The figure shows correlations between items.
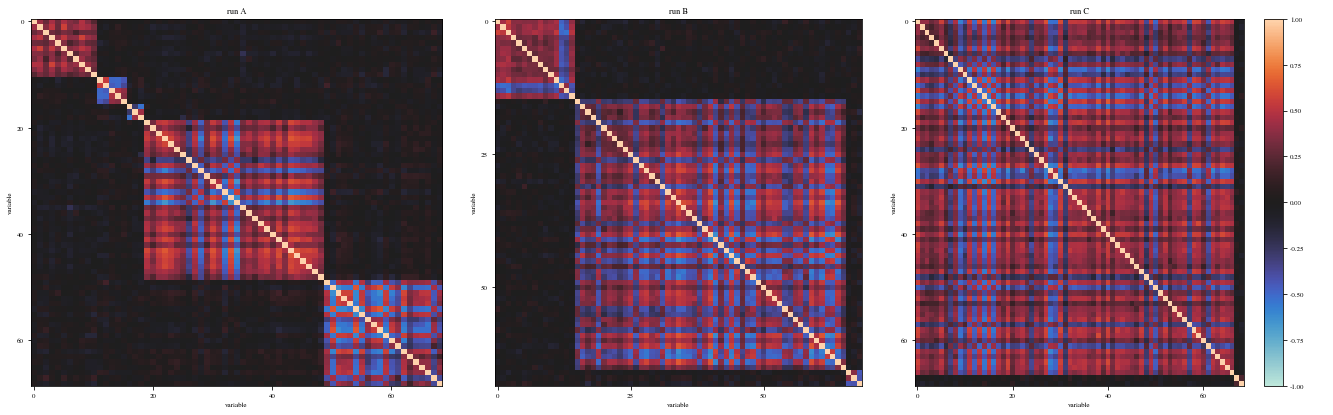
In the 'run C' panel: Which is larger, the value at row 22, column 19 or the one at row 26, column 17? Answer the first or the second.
the first
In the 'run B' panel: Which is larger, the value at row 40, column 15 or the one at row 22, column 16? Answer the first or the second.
the second
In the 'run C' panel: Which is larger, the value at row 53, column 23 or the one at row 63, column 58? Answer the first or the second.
the second
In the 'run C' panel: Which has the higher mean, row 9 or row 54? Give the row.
54
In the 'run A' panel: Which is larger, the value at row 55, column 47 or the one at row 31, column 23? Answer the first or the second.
the second
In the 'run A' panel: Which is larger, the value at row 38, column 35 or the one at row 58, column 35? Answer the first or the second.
the first
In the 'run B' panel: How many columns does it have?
69
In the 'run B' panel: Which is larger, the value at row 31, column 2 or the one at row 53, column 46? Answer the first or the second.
the second
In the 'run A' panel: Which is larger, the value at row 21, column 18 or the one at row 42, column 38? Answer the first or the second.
the second
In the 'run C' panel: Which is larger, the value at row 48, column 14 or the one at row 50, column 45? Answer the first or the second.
the first
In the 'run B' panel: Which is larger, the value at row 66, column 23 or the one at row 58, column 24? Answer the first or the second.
the first
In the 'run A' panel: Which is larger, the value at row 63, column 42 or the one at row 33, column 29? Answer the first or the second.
the second
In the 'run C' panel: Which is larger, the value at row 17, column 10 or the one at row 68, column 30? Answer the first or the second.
the second
